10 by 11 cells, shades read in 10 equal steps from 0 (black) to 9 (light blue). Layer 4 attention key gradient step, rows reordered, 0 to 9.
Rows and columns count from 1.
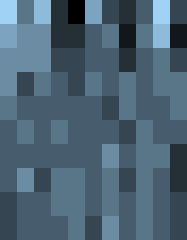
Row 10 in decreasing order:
6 5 5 4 4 4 4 4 3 3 3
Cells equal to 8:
2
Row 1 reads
9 5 8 2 0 7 3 2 4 9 3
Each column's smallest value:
3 3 3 2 0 3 3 1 4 4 1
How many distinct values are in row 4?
4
